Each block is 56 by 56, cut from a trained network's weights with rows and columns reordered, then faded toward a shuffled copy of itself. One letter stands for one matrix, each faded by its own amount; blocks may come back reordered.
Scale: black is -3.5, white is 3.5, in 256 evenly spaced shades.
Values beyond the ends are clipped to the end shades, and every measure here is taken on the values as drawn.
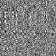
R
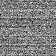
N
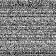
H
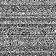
H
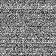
N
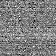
N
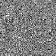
R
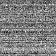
H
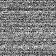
H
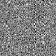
R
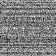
H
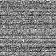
H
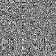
R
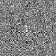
R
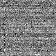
N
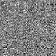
R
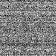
N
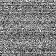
N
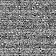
N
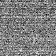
N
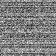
H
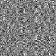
R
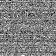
N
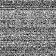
H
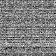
H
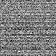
H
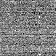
N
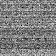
H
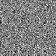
R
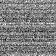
H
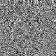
R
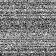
H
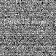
N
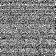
N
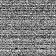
H
